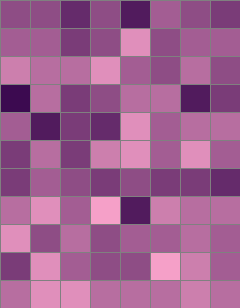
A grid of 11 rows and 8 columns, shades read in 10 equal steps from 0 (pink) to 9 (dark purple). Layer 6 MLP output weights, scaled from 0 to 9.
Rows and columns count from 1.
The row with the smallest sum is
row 11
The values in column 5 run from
1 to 8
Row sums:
45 33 26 43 36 27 45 24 29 27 19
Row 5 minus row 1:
-1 3 -1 2 -7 0 -2 -3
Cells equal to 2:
5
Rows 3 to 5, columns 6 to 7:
5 3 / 3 8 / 4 3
